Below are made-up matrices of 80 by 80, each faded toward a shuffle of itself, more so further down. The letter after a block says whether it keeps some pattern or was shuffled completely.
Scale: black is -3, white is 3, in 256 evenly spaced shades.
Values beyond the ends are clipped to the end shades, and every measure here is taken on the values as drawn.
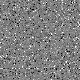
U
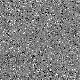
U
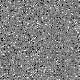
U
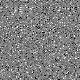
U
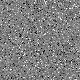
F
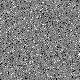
F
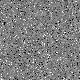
F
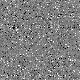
U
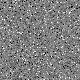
F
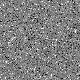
F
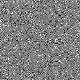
U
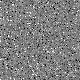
F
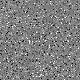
U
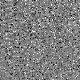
U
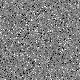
F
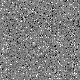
U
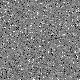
F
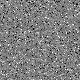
F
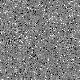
U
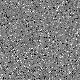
F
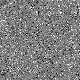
U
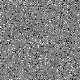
U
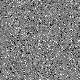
U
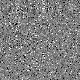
U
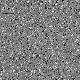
U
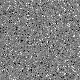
F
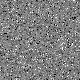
F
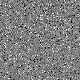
U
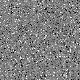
U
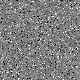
F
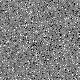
F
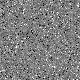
F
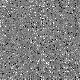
U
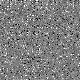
U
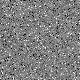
F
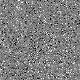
U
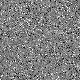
U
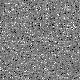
U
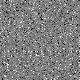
U
